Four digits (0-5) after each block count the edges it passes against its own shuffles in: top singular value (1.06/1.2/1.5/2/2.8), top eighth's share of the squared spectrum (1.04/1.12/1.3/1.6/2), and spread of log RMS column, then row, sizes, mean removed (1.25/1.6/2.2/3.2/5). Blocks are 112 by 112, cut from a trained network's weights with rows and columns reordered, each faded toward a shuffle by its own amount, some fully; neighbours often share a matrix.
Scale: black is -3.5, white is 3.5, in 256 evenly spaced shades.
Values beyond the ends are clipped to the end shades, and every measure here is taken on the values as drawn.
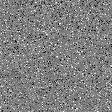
1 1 0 0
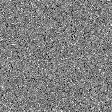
2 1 0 0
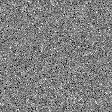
2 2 0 0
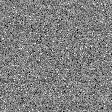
1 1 0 0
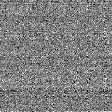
3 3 2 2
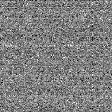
3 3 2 1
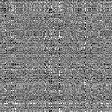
4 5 3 3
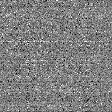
3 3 2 1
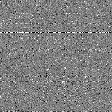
4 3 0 2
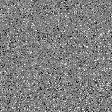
3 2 0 2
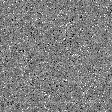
0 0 0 0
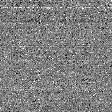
3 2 1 1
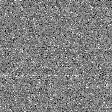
2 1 0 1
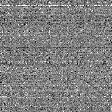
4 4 2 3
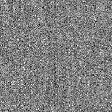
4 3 1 2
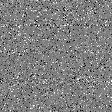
3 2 0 2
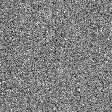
2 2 0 1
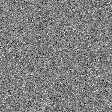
0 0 0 0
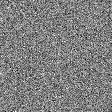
2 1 0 0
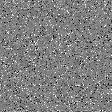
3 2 0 1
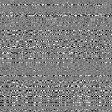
5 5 1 5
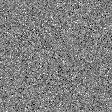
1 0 0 0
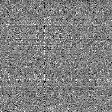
3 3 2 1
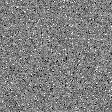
0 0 0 0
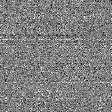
3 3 2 1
